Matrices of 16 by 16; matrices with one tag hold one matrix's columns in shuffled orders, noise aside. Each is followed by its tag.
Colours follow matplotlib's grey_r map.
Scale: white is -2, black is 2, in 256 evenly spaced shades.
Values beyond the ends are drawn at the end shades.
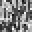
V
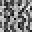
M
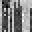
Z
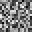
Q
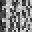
M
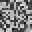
Q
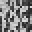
M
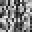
M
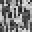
V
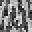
V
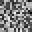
Q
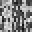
M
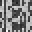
M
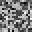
Q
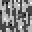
V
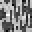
V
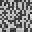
Q
